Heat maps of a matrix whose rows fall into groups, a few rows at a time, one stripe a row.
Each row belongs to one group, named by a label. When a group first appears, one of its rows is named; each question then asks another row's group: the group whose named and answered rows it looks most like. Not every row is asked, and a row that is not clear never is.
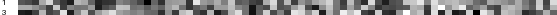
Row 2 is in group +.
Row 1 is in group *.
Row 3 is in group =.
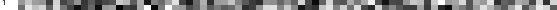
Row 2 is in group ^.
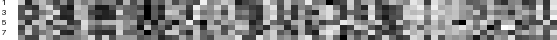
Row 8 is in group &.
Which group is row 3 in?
*
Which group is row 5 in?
=
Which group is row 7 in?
*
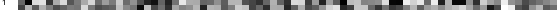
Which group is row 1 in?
=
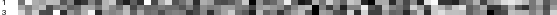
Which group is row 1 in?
^
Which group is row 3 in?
+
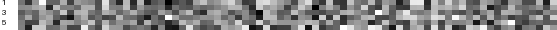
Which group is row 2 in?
+
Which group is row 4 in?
*
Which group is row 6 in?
=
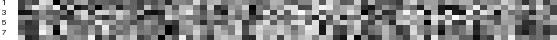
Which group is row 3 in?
=
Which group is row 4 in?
*
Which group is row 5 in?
=
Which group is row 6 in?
&
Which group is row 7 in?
&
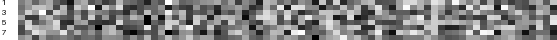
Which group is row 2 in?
=
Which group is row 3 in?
^
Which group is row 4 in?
&
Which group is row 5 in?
*
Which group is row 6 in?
^
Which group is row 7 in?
=
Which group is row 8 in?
^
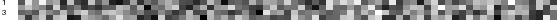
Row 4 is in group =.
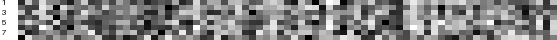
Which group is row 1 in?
*
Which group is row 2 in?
&
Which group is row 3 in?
=
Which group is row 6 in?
*
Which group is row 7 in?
&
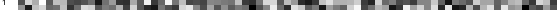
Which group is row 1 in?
^
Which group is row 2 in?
=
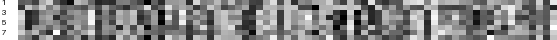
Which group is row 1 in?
*
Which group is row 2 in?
^
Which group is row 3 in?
&
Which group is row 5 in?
&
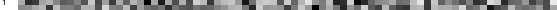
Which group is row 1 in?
&
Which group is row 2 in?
+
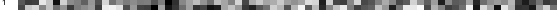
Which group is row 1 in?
&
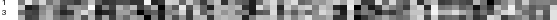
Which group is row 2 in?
&
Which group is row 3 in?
*
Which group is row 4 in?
&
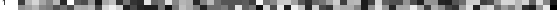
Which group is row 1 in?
^
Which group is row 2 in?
=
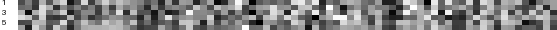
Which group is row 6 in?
=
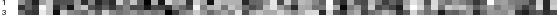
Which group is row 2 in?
*
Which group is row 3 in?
&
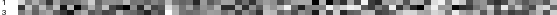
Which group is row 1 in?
+
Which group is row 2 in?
^
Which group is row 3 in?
*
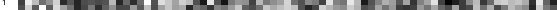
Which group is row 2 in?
^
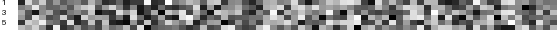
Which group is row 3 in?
&
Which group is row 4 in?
=
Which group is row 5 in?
^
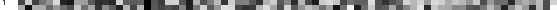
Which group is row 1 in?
*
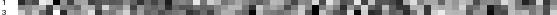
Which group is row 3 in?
+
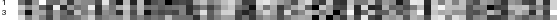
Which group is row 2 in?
+
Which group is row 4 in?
+
